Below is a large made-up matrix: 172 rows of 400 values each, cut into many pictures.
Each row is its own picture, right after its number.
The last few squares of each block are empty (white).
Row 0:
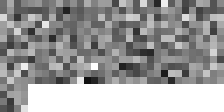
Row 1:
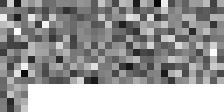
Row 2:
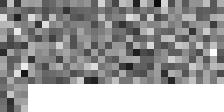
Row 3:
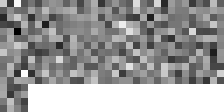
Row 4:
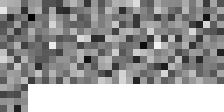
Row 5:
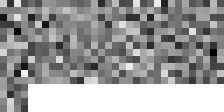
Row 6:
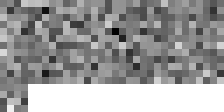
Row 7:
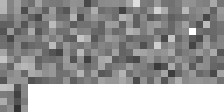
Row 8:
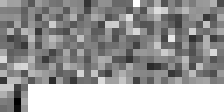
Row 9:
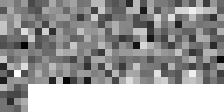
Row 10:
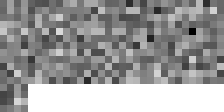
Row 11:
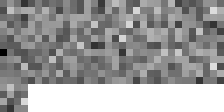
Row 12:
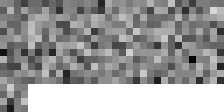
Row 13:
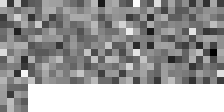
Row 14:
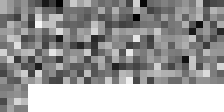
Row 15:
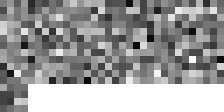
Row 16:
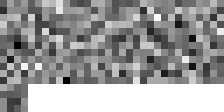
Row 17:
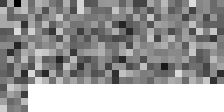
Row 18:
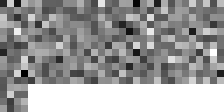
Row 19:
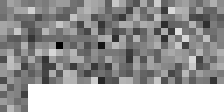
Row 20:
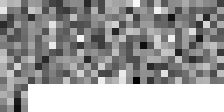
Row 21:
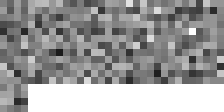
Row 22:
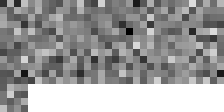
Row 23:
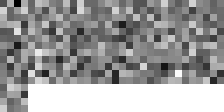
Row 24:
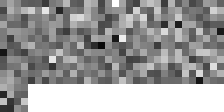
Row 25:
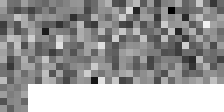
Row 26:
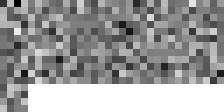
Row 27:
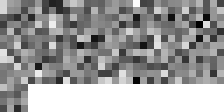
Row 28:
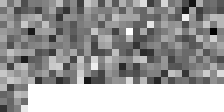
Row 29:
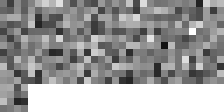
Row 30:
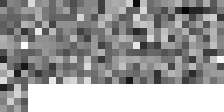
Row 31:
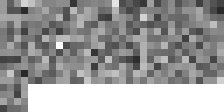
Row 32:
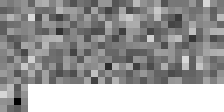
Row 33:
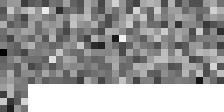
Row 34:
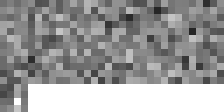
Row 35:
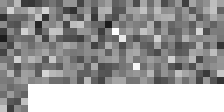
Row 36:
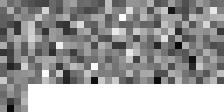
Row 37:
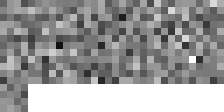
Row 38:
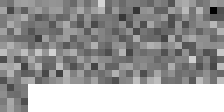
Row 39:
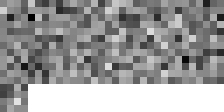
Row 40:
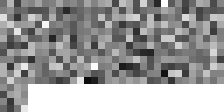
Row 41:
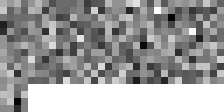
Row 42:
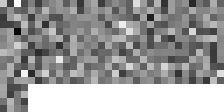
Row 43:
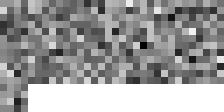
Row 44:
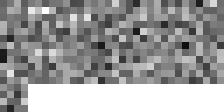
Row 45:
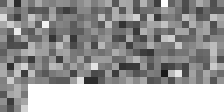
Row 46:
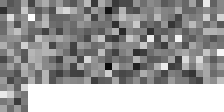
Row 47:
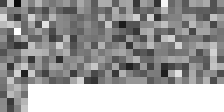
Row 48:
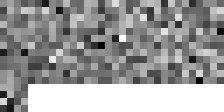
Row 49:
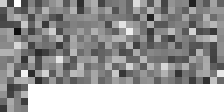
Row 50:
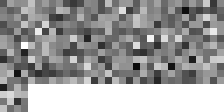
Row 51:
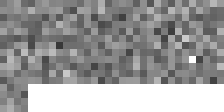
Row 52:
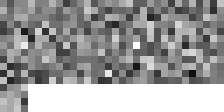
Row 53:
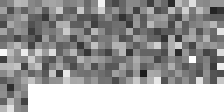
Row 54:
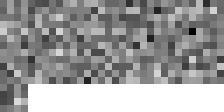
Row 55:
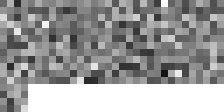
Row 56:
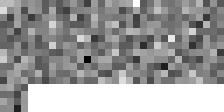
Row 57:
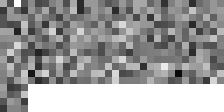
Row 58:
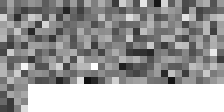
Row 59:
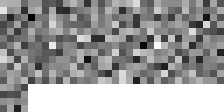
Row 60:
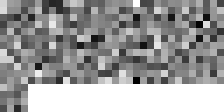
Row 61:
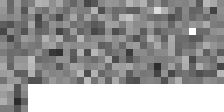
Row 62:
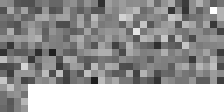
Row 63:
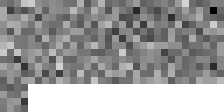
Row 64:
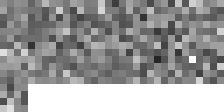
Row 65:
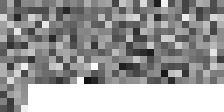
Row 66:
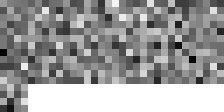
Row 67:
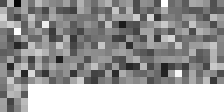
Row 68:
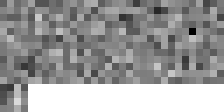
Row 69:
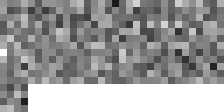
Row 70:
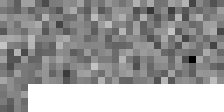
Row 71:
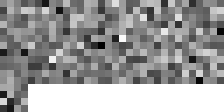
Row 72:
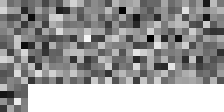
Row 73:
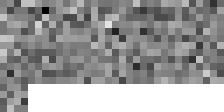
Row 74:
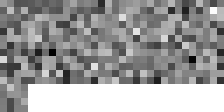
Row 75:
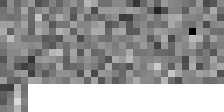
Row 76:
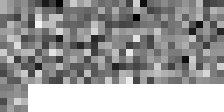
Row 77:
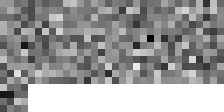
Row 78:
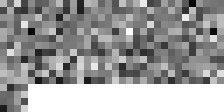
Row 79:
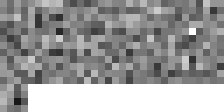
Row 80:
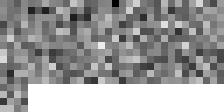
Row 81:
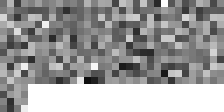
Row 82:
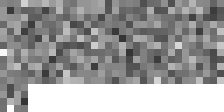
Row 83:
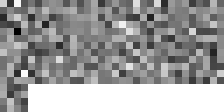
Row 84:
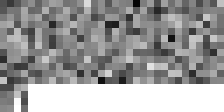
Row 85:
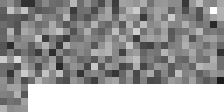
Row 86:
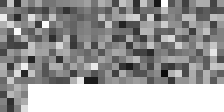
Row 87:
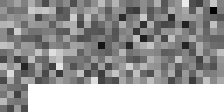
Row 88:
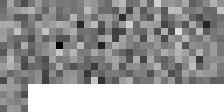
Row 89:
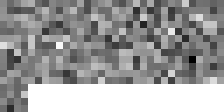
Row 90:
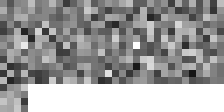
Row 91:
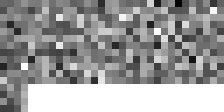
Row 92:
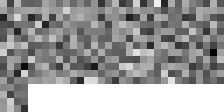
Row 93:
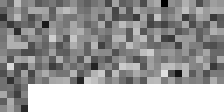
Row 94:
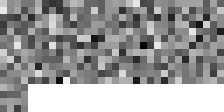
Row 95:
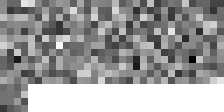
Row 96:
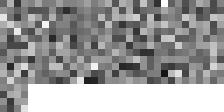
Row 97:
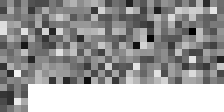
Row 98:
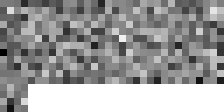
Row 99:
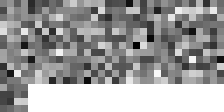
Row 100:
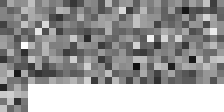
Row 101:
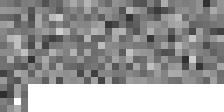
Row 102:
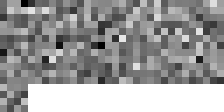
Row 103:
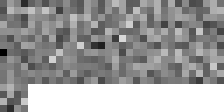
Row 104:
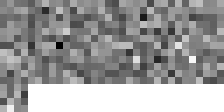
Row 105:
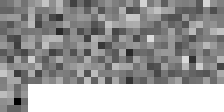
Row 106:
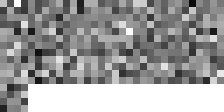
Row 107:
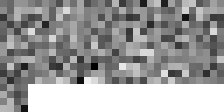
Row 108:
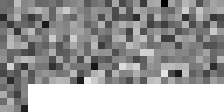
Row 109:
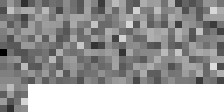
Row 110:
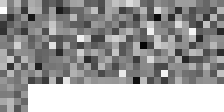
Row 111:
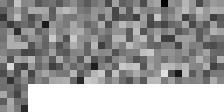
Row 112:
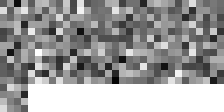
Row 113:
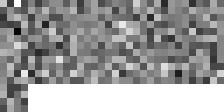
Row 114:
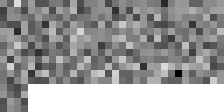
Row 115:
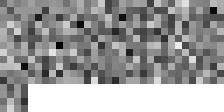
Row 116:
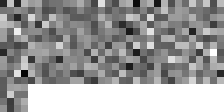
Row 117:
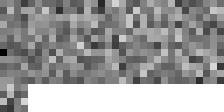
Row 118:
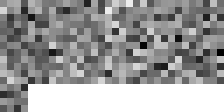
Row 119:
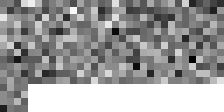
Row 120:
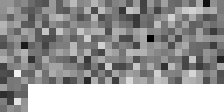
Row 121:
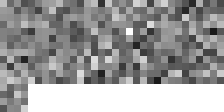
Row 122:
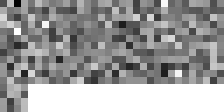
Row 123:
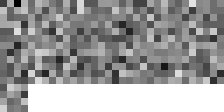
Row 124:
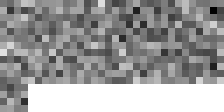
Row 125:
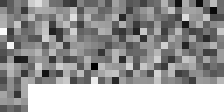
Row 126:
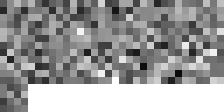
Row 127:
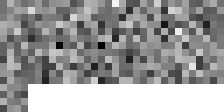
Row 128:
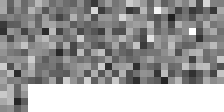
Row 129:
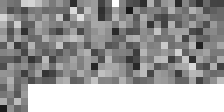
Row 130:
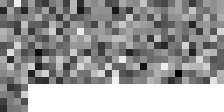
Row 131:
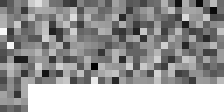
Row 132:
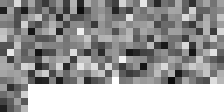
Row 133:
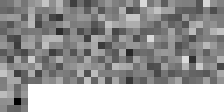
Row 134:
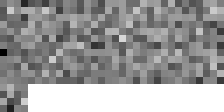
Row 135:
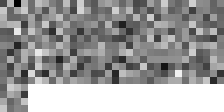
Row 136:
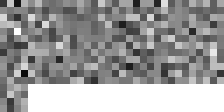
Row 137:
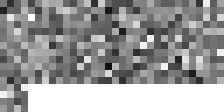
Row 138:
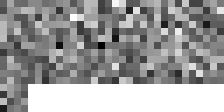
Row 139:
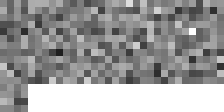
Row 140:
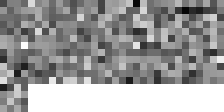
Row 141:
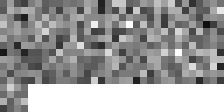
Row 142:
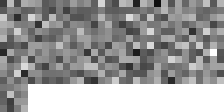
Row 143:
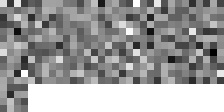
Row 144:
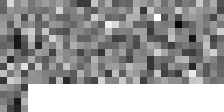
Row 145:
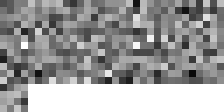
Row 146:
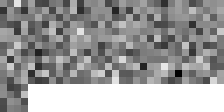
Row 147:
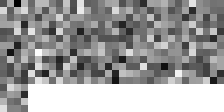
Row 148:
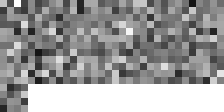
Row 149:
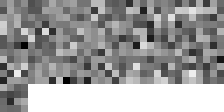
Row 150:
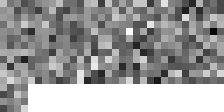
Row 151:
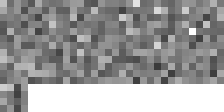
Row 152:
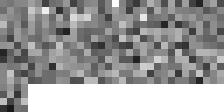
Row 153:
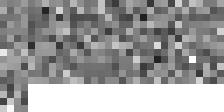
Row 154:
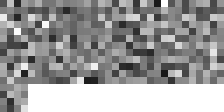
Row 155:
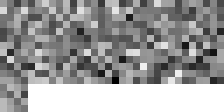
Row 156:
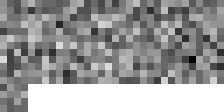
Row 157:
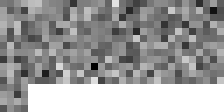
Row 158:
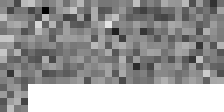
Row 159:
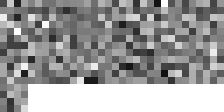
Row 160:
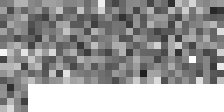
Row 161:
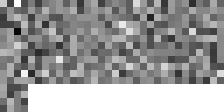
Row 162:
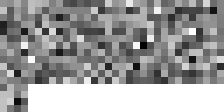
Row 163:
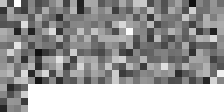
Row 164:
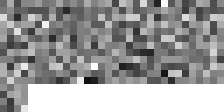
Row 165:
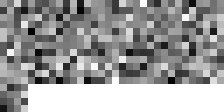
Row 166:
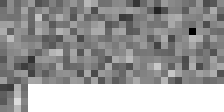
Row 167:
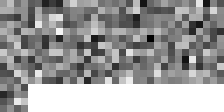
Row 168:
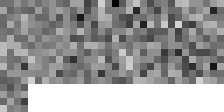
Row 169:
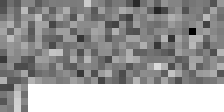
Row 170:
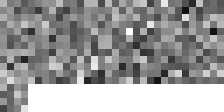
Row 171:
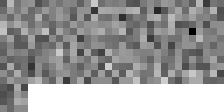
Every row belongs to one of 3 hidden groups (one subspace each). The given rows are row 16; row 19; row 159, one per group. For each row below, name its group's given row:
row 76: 16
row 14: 16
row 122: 159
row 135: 159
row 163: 159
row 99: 16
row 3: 159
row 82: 19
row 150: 159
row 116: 159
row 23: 159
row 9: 16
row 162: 16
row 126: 159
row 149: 16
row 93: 159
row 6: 19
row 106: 159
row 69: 19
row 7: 16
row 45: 159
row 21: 16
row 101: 16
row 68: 16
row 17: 159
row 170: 159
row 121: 159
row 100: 16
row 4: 16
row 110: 16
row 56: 16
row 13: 159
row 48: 19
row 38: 19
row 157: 19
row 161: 159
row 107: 159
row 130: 159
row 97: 16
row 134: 19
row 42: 159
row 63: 19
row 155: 159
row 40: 159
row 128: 16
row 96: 159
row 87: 19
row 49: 159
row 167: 16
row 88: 19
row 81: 159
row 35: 19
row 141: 19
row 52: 16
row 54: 16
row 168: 19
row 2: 159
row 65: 159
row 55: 159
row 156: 19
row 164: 159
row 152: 19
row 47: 159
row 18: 159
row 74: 19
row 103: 19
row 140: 16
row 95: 19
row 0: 159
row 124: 19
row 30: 16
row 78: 159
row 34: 16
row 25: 19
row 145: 16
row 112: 159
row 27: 16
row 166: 16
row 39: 16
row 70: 19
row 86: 159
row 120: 16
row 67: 159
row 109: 19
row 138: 19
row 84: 16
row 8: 16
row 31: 19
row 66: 19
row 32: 16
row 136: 159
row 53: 19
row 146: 159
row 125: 19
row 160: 19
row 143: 159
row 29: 16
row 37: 19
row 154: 159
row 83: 159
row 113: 159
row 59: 16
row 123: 159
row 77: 16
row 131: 19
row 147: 159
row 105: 16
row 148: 159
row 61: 16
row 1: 159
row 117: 19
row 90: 16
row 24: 19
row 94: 16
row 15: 16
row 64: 19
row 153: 19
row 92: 159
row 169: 16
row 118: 16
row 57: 159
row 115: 19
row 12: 19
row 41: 16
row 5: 159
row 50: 16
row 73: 19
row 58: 159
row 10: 16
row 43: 16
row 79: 16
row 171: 16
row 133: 16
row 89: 19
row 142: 159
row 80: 19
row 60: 16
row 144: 16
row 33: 19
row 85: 19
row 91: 19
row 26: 159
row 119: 19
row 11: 19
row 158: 19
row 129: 19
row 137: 16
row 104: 19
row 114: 159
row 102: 19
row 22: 159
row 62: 19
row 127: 19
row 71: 19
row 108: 159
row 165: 159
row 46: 16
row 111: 159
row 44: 19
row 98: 19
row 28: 159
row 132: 159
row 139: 16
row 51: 19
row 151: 16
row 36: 19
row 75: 16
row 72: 16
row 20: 16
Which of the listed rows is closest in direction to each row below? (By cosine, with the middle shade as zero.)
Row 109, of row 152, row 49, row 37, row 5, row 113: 152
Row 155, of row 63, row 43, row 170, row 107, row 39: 107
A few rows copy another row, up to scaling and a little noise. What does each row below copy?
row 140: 30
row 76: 14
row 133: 105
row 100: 50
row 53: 160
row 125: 131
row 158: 73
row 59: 4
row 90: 52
